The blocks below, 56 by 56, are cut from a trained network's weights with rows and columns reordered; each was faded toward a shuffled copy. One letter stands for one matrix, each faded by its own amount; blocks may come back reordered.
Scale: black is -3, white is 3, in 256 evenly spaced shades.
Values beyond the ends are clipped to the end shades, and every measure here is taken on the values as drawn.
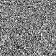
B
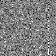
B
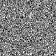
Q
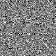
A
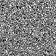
Q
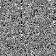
B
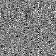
B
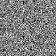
B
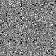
B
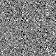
A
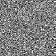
A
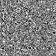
A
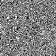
Q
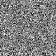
B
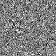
Q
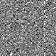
B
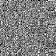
A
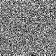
B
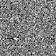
A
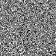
Q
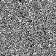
Q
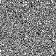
Q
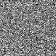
Q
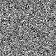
Q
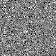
A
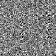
A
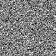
B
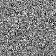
Q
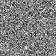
Q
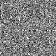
Q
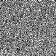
Q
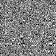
A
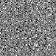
A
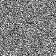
Q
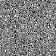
B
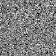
A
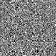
A
